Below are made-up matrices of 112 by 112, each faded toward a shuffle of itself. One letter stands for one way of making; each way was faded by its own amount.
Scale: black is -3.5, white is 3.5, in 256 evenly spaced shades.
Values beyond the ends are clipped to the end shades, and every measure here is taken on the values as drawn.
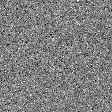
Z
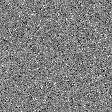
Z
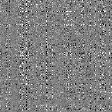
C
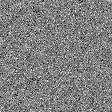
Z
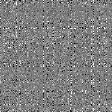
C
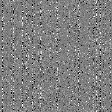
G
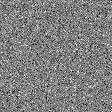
Z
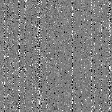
G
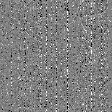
G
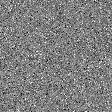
Z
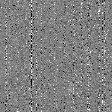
G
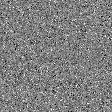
Z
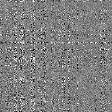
C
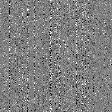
G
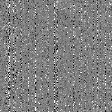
G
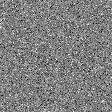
Z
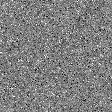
Z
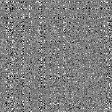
C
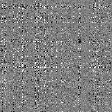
C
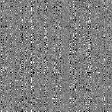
C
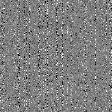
G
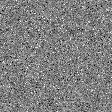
Z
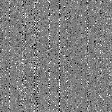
G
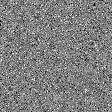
Z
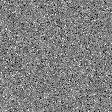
Z
